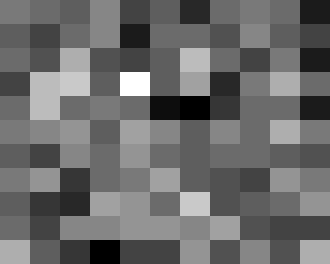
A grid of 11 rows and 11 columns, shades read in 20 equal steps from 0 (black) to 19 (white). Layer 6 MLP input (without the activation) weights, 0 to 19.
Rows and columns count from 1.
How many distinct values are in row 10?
6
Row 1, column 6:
7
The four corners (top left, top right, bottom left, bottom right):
9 2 13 13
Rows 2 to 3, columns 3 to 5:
8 10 2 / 13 6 5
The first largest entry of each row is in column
4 4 7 5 2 10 5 6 7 8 1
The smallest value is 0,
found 2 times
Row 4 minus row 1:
-4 6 8 -3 14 0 9 -5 0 5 6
